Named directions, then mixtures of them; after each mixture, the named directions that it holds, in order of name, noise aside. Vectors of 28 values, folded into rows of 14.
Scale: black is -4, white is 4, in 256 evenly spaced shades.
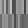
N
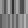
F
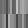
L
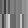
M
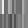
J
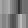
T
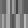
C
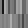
J, N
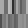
F, J, N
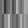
F, L, M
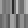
C, F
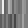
J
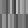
L, N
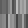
L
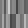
C, J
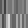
C, M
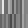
J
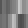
T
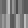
C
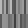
N
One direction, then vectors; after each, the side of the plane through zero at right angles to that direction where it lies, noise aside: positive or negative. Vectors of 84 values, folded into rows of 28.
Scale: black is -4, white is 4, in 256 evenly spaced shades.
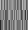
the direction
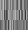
positive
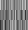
positive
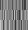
negative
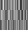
positive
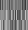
negative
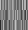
positive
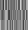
negative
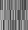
negative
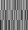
positive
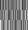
negative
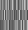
positive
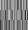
positive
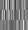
positive
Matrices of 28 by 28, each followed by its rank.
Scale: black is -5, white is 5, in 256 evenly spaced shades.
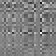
two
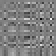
two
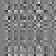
two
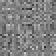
five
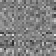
five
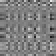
two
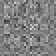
five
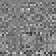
five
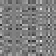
two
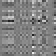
two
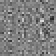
five
